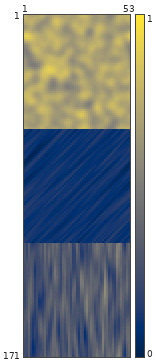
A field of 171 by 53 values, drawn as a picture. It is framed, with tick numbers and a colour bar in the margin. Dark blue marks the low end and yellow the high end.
The table splits into 3 rows of 1 panel. Panel 1,1: high, blotchy. Panel 2,1: very low, slanting up to the right, faint in contrast. Panel 3,1: low, streaked downward.
